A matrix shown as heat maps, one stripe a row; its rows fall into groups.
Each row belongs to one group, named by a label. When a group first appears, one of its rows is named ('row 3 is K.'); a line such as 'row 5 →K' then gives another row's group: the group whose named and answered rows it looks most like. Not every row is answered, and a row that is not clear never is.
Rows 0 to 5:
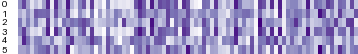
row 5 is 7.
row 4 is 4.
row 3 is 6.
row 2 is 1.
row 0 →6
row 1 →7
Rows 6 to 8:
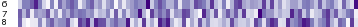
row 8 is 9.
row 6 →4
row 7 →1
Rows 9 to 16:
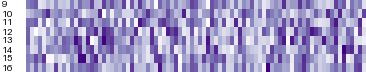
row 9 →1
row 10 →4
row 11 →1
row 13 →9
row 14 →9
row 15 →1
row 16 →1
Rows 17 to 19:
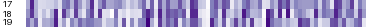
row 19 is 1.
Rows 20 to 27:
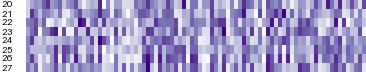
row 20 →4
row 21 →4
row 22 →1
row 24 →6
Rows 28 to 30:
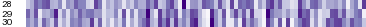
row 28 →4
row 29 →1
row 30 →1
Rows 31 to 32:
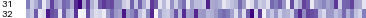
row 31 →9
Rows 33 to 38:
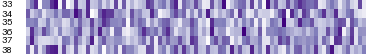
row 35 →1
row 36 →4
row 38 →7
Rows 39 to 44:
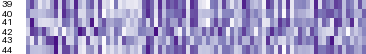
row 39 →6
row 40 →6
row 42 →4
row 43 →7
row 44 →6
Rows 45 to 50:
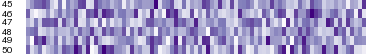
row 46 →9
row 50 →9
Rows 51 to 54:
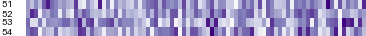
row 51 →7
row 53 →9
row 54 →1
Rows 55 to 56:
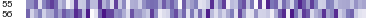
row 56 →9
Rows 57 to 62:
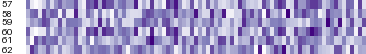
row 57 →9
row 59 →4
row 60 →9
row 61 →7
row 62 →4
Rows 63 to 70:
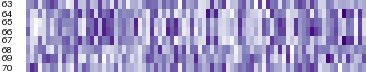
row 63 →7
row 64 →9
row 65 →9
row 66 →9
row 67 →9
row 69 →7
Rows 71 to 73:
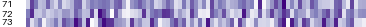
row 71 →4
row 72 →6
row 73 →9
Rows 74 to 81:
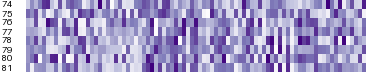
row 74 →4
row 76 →7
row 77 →6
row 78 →1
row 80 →7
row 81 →6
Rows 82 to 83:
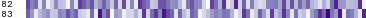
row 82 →1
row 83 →6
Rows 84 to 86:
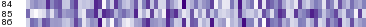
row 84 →4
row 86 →4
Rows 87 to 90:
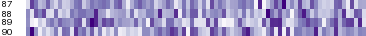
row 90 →6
